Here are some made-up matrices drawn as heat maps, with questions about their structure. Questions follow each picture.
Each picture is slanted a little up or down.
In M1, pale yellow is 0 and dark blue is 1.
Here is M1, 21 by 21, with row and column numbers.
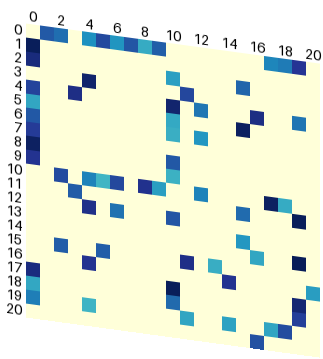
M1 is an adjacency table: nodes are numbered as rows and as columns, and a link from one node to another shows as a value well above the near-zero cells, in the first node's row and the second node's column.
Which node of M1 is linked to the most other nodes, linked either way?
node 0
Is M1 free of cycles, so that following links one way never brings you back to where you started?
no
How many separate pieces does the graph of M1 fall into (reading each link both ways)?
1
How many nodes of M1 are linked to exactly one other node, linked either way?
4
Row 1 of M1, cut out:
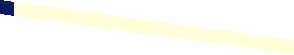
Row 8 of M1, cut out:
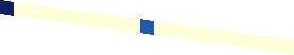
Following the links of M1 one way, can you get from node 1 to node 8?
yes
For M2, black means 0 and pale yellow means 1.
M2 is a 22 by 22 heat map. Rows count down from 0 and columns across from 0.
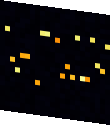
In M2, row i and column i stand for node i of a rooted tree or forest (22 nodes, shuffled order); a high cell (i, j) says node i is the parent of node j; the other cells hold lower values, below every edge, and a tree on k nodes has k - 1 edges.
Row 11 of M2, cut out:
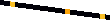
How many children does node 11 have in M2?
3
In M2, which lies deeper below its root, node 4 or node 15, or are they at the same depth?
node 15
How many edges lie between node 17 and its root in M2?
3
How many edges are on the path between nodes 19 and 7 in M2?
4
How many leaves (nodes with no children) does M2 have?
16
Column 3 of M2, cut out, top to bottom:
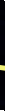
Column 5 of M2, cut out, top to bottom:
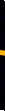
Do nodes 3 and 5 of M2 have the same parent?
no
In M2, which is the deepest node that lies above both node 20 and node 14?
11
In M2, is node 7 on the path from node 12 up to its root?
no
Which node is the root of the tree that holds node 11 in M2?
6
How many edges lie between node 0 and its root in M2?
0
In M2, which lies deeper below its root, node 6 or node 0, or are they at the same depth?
the same depth
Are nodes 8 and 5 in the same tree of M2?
yes
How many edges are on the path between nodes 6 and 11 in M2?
1
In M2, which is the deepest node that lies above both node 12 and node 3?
13
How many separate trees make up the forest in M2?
3
